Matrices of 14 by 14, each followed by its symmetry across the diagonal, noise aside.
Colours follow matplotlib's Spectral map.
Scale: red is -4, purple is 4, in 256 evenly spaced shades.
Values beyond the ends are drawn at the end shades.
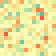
neither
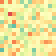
neither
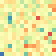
neither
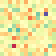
antisymmetric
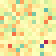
antisymmetric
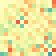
antisymmetric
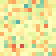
neither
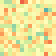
neither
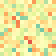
antisymmetric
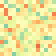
antisymmetric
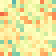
antisymmetric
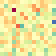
neither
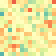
antisymmetric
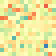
neither
